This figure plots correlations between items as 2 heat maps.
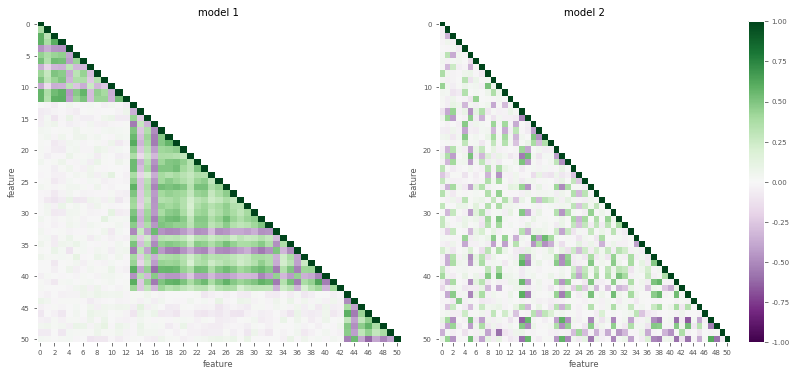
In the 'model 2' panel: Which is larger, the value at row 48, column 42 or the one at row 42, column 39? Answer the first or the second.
the first
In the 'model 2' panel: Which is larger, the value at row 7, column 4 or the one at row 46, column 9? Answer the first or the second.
the second
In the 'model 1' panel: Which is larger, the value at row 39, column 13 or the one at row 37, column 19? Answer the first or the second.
the first
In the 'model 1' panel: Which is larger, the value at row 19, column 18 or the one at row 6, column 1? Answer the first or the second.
the first
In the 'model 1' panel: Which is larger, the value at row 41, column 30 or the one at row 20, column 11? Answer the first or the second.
the first
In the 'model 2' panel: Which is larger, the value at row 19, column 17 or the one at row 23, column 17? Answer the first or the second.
the second
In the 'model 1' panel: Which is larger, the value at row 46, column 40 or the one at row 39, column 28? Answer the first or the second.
the second
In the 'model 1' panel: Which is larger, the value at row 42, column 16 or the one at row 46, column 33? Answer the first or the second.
the second
